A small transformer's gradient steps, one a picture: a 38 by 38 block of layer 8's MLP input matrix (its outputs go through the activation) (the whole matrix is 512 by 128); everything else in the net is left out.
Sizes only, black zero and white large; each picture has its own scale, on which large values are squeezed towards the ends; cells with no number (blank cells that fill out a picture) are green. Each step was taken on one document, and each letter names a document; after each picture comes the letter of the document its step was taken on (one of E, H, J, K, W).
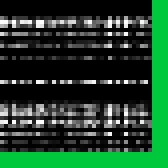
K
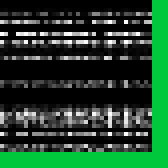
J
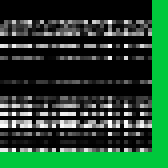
K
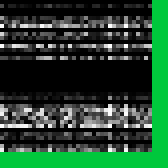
J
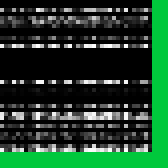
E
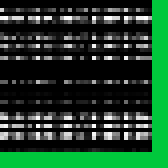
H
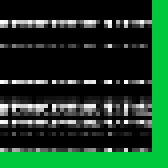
K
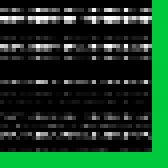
H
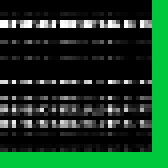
K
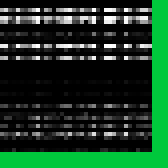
H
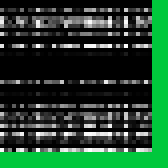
E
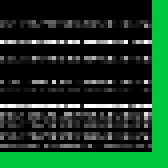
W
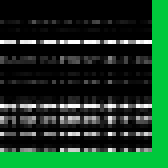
W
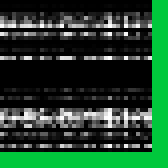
J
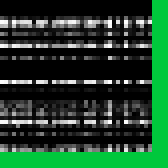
K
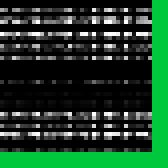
H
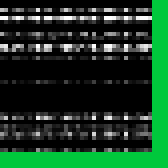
H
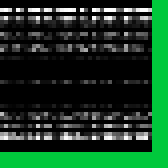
H
